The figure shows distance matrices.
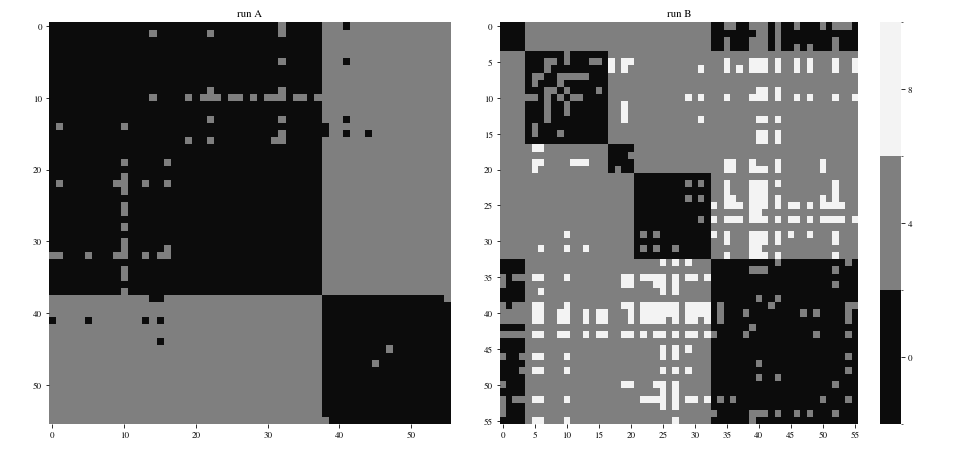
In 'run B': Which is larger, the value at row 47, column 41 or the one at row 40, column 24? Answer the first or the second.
the second
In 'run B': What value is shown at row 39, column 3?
4
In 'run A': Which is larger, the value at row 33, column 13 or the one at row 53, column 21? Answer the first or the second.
the second
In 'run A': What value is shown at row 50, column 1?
4
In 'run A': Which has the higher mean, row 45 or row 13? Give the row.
45
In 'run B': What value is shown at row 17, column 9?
4
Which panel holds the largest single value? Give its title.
run B
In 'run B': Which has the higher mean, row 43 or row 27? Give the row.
27
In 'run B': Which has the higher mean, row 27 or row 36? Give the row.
27
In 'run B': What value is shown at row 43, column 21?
4
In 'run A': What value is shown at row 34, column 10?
4
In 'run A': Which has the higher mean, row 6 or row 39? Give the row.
39
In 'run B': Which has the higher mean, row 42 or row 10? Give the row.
10
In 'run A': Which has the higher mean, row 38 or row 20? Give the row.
38
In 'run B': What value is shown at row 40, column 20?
8
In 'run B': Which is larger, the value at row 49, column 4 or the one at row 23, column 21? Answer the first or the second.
the first
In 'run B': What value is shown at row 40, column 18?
4
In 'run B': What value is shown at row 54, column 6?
4
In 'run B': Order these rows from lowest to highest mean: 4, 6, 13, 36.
36, 4, 13, 6
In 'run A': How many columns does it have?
56
